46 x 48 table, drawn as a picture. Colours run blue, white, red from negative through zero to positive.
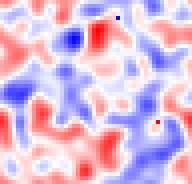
Mirror symmetry: none. Grain: blotchy. Lone odd cells: 2, 1 higher and 1 lower than their neighbours.
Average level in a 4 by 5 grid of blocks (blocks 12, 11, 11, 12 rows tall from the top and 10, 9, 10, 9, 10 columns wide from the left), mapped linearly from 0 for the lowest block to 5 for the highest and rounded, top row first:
3 2 3 1 3 | 2 1 2 1 1 | 2 3 2 0 2 | 3 3 5 0 1
